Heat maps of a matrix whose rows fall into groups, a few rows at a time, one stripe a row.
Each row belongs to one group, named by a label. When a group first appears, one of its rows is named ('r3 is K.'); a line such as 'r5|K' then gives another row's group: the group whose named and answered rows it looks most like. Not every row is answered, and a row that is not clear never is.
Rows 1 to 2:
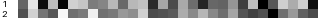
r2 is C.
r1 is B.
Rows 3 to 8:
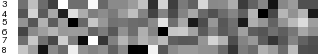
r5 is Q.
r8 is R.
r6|C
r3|C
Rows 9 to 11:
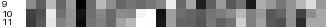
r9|Q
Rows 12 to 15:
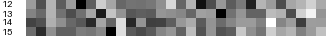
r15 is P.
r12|Q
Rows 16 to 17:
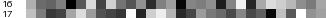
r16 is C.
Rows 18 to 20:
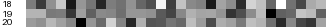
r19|B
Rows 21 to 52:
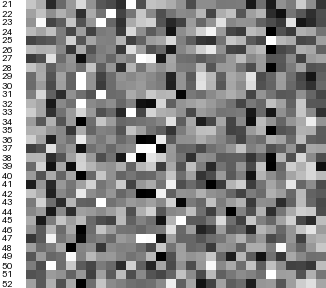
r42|R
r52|Q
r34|Q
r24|B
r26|B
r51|P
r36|R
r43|C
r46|Q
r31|C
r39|B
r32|R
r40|Q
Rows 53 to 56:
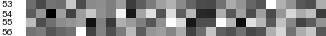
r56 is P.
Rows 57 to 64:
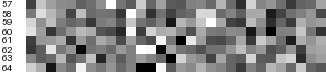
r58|B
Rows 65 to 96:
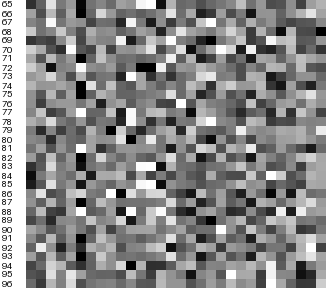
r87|Q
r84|P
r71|Q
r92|C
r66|Q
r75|Q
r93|Q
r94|P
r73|B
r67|B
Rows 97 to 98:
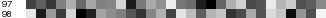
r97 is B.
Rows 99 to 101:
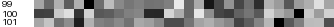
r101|B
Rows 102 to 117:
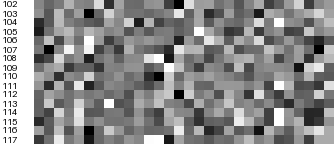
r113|C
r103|Q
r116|Q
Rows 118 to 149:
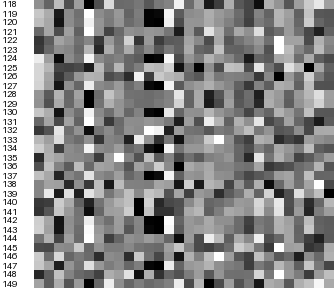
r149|Q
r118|Q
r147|R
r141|P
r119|R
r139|B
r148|P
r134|R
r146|B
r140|P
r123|P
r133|B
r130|R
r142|R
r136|C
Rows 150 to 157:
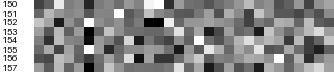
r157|Q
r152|R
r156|P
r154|P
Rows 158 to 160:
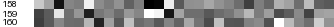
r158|R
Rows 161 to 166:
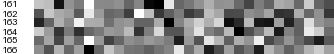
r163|C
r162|B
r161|R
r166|Q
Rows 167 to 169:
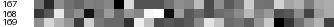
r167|P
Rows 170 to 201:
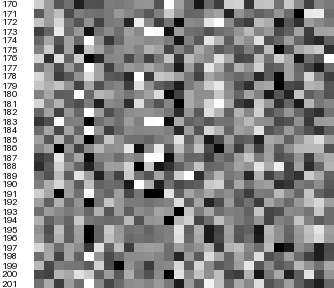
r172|B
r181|B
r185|Q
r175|B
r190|B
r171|C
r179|B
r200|C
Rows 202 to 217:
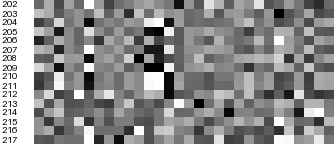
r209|R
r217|P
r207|R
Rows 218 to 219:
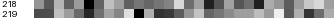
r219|P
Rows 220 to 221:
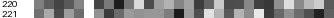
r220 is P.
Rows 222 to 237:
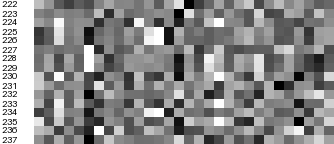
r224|B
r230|B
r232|Q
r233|B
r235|B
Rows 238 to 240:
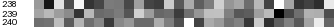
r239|B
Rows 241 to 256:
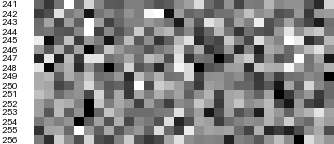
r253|Q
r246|Q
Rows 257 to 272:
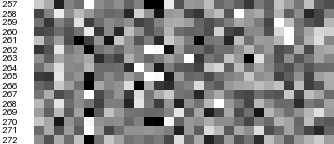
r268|B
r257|R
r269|Q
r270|R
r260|P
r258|B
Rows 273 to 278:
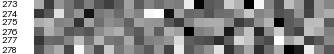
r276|C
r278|C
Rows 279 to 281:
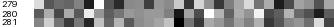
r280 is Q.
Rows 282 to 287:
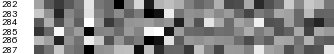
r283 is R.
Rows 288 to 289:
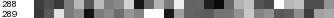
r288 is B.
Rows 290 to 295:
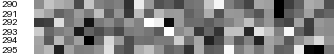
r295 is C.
